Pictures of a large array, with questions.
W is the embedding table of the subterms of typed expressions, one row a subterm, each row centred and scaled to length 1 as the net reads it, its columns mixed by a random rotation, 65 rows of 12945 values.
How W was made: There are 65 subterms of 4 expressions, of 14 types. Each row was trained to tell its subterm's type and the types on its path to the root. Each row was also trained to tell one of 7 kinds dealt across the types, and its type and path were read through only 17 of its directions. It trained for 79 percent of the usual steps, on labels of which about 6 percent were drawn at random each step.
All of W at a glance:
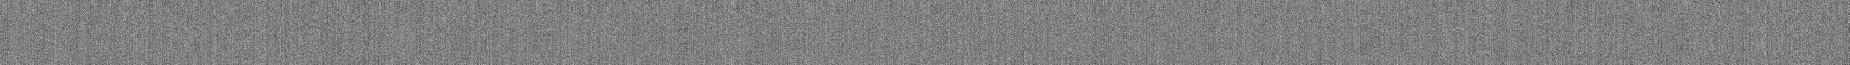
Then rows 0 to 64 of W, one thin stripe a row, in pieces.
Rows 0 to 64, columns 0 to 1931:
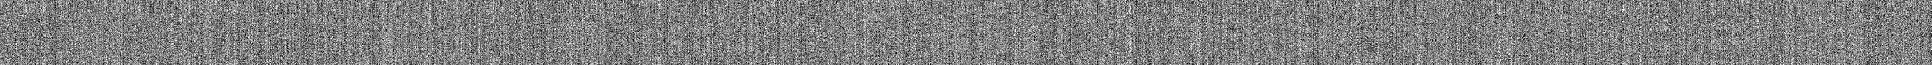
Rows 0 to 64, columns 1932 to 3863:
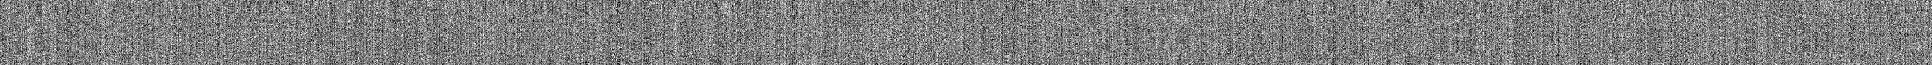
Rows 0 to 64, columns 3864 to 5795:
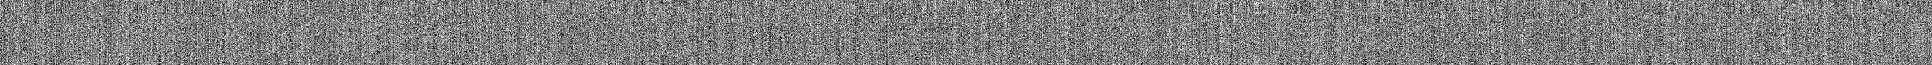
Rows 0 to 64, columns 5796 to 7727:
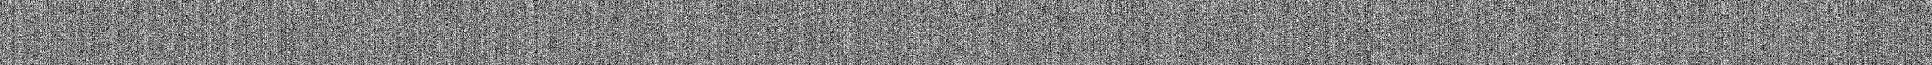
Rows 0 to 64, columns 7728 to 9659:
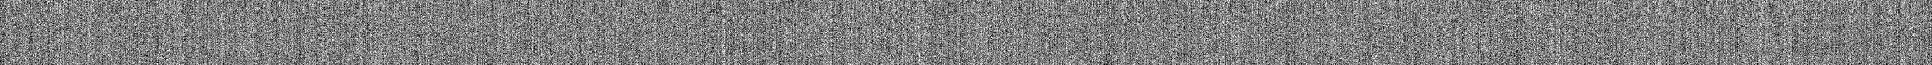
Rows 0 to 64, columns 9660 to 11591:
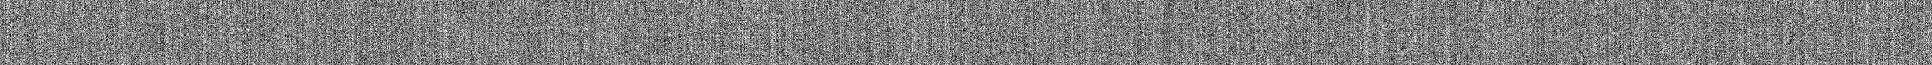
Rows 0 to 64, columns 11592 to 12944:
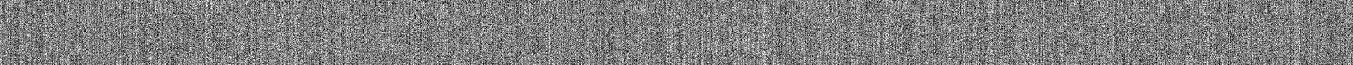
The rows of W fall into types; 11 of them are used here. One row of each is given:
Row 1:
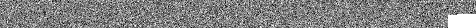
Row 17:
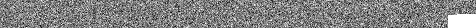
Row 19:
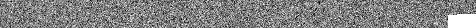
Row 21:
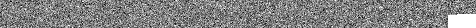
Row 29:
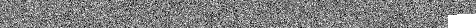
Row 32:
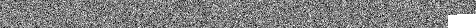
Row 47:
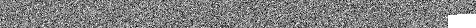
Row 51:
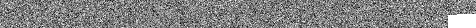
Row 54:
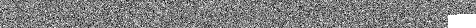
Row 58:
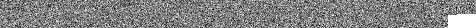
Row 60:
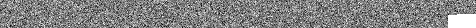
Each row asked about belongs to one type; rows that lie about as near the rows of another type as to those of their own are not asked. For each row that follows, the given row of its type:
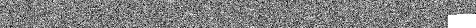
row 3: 60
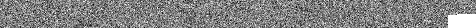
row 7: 54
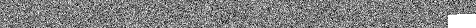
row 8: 54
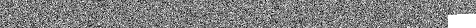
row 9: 21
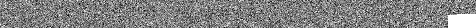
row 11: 21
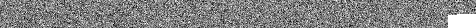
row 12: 21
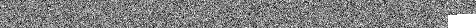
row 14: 32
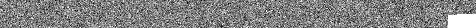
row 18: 54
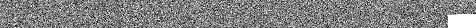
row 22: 58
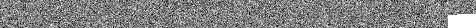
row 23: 32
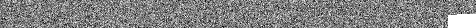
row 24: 19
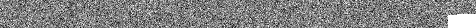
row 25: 32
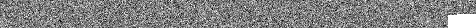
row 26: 17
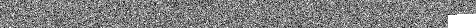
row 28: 29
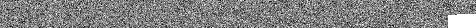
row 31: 60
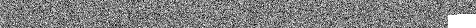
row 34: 17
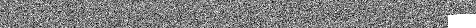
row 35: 17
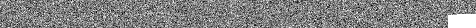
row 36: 21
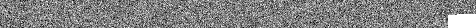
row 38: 60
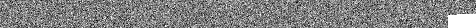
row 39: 21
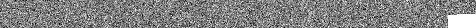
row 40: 32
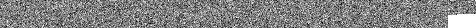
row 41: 47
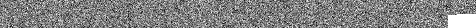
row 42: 60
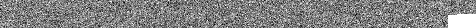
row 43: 29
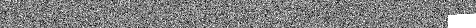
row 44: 19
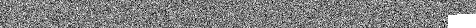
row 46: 29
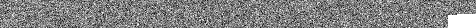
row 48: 29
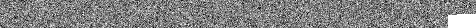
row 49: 32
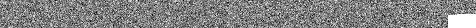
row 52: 21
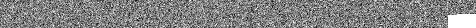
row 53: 17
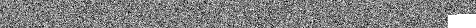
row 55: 60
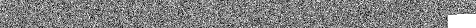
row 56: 60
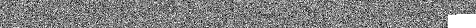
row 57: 58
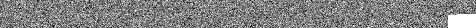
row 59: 58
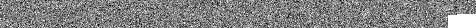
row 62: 47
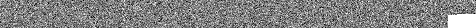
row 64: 58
